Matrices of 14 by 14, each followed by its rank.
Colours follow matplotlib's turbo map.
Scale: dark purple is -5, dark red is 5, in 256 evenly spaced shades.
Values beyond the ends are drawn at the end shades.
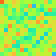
full rank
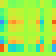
one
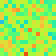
full rank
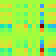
one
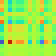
one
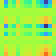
one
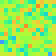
full rank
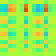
one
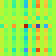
one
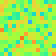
full rank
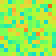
full rank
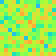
full rank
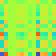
one
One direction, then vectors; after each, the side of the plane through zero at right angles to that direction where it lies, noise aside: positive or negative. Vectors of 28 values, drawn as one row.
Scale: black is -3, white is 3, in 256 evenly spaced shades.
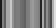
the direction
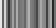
negative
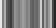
negative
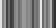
negative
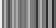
negative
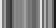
negative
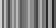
negative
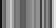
positive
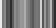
negative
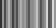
positive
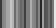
positive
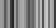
negative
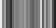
negative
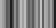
negative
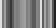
negative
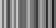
negative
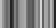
negative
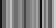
positive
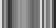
negative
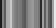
positive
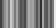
positive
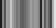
positive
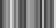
positive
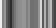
negative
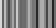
negative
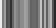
negative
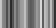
negative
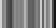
negative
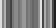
negative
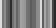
negative
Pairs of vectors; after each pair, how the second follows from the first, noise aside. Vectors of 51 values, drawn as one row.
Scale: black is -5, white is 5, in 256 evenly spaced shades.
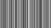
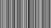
negated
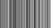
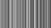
negated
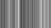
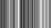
scaled up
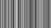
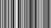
scaled up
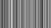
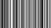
scaled up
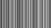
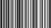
scaled up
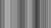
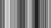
scaled up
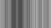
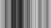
scaled up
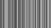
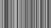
negated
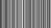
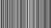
reversed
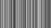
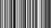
scaled up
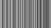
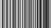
scaled up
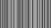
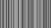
reversed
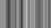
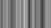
reversed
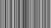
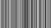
reversed
